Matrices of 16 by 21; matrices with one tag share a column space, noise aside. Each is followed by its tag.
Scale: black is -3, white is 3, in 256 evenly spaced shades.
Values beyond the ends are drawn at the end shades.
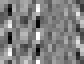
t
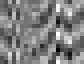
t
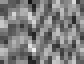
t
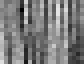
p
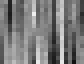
p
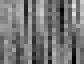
p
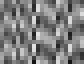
t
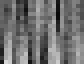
p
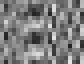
t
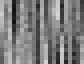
p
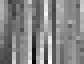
p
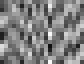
t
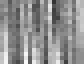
p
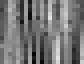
p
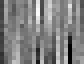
p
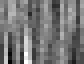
p
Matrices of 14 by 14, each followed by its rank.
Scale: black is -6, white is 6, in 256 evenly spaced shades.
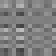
one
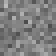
full rank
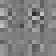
two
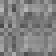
two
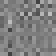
three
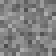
full rank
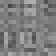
three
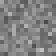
full rank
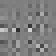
two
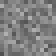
full rank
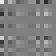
one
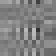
two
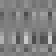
one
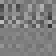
two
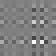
one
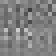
three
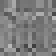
three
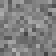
full rank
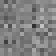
three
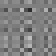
one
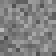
full rank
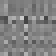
three
